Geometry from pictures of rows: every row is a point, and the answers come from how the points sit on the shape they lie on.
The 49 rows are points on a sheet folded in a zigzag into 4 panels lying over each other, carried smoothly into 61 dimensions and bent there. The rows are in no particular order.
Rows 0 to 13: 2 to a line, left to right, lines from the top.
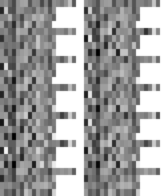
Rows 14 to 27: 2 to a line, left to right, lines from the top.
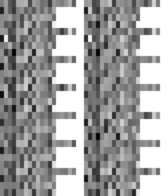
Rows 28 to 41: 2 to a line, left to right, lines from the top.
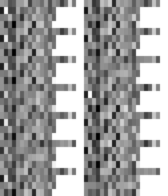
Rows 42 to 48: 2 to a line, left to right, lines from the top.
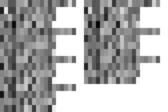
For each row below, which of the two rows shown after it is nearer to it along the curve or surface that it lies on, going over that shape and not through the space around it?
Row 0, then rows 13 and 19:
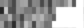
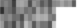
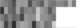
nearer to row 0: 13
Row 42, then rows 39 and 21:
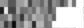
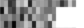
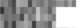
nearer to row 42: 39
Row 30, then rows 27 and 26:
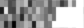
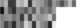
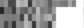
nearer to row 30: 27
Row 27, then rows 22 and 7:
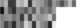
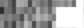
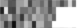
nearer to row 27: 7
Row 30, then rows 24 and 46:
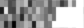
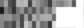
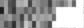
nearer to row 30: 46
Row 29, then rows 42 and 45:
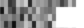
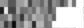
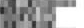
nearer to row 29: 42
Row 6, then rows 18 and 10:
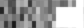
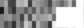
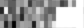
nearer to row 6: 10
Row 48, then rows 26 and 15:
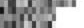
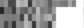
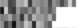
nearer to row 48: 15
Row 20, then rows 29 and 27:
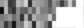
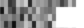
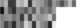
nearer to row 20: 27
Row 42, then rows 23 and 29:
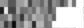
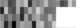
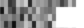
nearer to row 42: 29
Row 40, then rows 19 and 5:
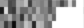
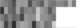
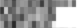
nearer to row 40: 5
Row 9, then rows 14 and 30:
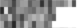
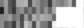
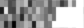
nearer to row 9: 14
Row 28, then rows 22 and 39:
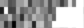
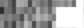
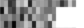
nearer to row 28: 39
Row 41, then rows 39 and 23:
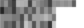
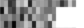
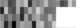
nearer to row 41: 39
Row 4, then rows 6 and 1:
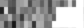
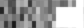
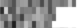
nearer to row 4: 1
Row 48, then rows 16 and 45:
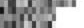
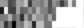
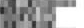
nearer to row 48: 16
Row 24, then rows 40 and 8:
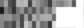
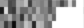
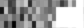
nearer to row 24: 40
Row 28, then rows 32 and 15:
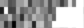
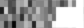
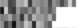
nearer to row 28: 15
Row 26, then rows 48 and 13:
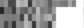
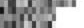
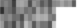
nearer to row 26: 13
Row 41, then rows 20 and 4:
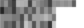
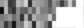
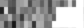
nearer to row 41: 20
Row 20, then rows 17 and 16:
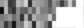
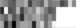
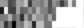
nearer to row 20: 16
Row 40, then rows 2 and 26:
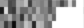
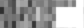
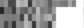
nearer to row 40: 26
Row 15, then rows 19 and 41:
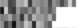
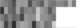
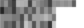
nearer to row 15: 41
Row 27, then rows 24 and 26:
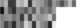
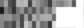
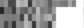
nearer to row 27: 24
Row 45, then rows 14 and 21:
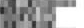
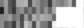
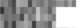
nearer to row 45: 21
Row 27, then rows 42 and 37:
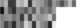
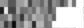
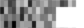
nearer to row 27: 42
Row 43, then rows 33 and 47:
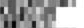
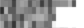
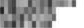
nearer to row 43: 33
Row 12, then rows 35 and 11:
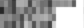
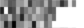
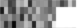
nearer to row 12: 11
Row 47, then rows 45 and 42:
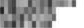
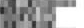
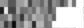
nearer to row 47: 42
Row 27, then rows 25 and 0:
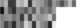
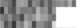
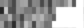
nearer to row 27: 0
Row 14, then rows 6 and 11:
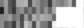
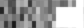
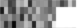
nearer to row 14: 11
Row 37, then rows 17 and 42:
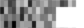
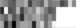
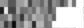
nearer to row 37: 17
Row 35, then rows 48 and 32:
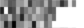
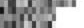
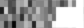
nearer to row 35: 32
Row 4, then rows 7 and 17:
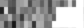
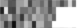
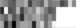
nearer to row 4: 7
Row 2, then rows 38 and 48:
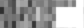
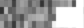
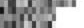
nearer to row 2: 38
